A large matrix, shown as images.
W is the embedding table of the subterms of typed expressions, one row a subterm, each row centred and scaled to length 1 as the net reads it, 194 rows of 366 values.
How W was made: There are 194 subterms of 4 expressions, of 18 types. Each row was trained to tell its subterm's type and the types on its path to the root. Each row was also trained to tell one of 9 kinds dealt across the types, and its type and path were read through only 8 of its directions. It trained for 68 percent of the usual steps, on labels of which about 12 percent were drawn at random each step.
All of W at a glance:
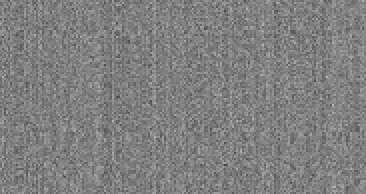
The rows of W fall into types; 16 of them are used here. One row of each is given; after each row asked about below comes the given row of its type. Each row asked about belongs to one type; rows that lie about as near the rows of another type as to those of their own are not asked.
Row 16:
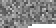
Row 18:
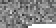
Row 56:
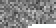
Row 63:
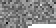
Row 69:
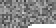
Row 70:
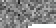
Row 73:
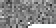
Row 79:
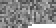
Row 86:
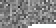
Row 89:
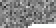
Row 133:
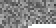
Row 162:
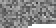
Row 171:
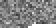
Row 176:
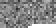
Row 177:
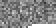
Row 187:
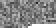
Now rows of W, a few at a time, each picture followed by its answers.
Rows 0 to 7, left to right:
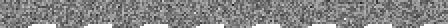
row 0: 176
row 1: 89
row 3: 162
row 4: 16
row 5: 177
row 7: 187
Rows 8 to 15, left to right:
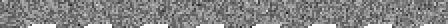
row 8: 133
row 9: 86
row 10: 73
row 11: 70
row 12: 177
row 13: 86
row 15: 56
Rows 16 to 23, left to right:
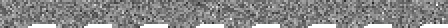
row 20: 16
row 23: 73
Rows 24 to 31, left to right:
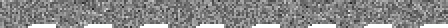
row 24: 89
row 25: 56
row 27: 86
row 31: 16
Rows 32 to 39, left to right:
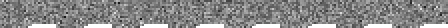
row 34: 63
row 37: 177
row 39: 16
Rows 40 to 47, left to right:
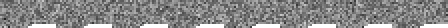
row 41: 69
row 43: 162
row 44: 86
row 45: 16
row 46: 176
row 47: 89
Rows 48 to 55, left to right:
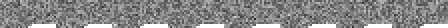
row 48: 187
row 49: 73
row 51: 69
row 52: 162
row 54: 176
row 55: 89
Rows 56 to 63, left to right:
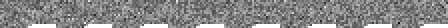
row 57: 73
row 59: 89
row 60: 18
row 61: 162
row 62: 69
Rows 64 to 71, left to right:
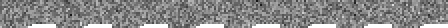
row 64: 70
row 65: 133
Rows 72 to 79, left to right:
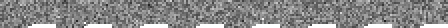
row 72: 177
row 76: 56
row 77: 162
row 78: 177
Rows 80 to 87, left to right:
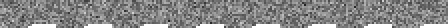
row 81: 133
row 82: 171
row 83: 86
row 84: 162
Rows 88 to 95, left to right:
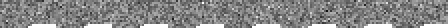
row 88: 176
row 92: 133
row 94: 176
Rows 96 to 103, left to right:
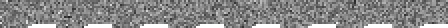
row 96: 56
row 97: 176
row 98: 133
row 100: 73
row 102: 16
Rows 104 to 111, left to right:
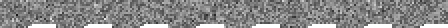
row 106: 171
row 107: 177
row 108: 18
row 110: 177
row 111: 133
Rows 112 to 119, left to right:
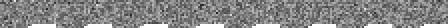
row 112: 69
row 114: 171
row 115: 16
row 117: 86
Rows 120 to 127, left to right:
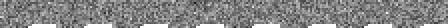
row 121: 176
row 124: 69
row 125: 171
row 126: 69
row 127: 162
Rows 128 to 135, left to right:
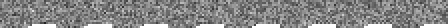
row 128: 162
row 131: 171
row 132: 86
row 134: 133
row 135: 133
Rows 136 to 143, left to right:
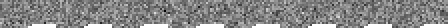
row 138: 176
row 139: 16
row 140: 16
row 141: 177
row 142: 86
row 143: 133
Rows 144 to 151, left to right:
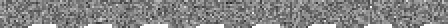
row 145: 162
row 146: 176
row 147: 18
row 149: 69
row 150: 79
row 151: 63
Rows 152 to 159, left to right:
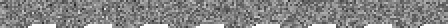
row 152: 69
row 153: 73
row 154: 18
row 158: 73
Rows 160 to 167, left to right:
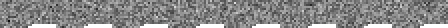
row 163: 86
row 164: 70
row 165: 89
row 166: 133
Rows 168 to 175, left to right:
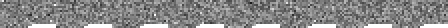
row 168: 176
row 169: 86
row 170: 89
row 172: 171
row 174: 162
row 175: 177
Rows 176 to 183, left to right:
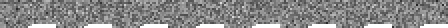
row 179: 171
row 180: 89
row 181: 18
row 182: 89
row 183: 70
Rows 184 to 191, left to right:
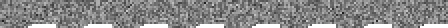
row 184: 89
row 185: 56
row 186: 177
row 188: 70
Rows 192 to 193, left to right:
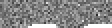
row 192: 16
